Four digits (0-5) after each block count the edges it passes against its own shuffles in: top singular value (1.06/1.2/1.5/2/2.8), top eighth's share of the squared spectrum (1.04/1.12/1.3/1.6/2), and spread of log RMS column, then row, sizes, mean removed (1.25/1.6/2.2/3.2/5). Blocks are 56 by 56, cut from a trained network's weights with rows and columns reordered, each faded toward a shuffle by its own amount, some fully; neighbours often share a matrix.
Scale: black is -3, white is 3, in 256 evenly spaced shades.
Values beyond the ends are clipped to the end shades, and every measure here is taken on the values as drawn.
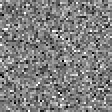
0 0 0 0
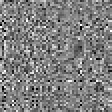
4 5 3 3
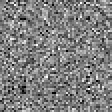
3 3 1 1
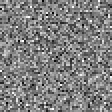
0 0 0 0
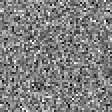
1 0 0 0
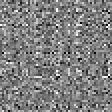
3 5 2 3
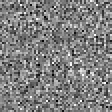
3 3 1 1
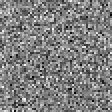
0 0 0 0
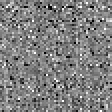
2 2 0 2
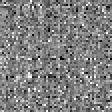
3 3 1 2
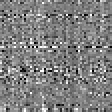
3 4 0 4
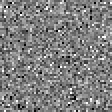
0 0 0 0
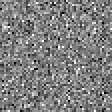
2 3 1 0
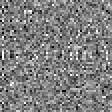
3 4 2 2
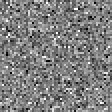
0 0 0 0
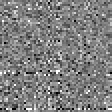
3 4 2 2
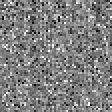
1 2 1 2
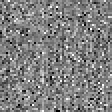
2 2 0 1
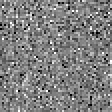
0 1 0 1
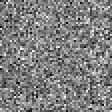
2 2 1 0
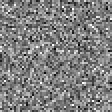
2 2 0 0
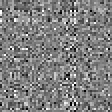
4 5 3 3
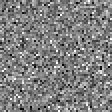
1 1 0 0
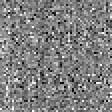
2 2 0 2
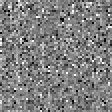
1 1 0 1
